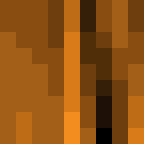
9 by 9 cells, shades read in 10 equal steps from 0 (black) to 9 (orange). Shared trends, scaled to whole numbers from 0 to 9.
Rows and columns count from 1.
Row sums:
43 43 46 46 49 47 49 51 52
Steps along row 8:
up down same up down down up up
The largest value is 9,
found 2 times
